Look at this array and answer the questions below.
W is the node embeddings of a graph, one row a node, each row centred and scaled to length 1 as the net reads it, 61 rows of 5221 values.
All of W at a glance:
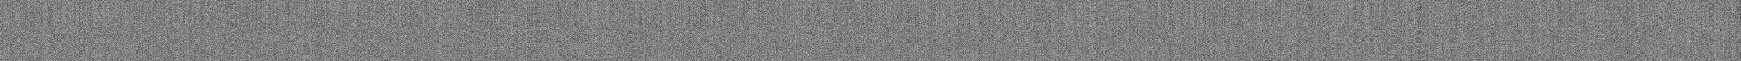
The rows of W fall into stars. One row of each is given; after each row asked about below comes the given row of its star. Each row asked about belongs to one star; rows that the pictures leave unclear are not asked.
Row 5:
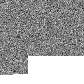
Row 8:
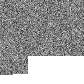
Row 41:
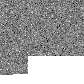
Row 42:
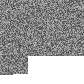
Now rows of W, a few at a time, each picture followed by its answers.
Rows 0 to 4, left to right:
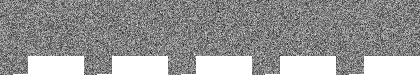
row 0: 5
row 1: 42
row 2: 8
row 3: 8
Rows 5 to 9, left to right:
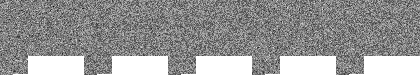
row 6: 41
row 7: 41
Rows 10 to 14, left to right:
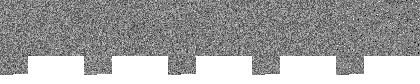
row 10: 41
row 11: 5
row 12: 42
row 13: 41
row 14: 41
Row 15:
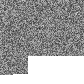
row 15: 42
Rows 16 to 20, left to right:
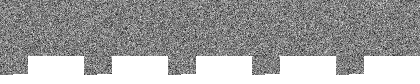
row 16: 8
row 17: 42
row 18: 8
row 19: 42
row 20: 42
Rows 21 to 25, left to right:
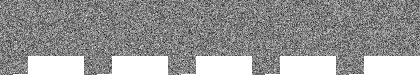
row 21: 41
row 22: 41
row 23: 8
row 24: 8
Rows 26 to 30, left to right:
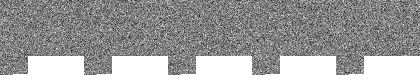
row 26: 41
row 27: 5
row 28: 8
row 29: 5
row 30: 42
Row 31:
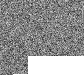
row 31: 42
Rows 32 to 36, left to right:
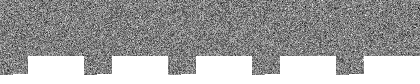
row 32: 8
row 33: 42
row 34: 8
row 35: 5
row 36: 5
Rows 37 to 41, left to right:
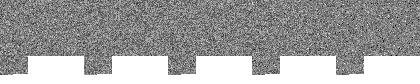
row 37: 42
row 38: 8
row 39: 42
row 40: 41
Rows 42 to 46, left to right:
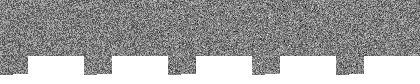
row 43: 5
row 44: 8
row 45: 5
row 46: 8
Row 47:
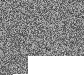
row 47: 42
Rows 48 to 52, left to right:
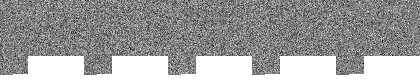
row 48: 5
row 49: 42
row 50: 8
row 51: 8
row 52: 41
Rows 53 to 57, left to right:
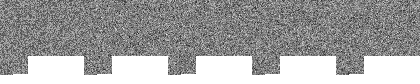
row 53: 8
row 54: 5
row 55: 42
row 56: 8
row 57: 42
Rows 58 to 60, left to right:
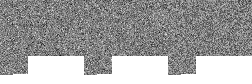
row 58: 41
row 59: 5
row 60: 41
